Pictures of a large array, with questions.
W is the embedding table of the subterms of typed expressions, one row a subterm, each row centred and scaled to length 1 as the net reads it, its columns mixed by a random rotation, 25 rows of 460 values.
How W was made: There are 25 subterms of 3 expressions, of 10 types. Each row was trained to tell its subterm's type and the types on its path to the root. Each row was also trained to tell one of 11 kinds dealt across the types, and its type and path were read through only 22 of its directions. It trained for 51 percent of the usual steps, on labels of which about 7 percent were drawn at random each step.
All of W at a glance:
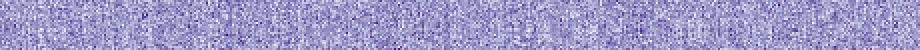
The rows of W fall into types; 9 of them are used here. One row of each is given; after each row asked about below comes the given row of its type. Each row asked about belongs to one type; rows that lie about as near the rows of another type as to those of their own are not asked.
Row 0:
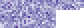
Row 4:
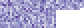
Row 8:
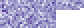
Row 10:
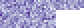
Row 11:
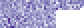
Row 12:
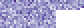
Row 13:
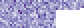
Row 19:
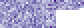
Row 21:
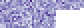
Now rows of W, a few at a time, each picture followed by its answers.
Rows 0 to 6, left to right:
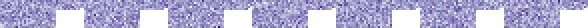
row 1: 8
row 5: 13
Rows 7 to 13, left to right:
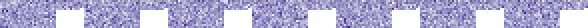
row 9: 4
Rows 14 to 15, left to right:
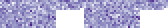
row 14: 10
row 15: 10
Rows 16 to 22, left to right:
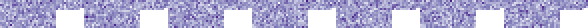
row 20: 11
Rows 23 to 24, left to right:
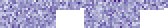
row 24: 4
